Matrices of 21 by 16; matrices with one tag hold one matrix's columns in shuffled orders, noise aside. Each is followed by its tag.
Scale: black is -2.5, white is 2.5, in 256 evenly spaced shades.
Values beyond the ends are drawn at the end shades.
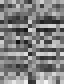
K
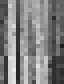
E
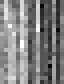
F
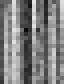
F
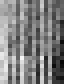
E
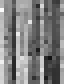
E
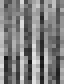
E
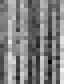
E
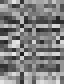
K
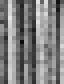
F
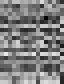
K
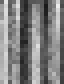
F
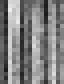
F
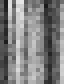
F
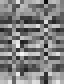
K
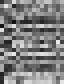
K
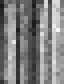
F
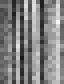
F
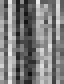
F
